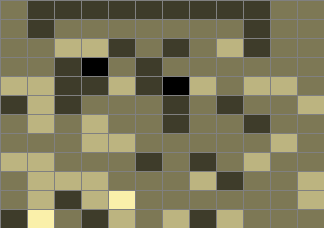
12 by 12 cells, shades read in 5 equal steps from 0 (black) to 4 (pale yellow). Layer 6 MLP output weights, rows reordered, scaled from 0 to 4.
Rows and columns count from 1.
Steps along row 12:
up down down up down up down up down same same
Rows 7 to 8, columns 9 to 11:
2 1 2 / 2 2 3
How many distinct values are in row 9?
3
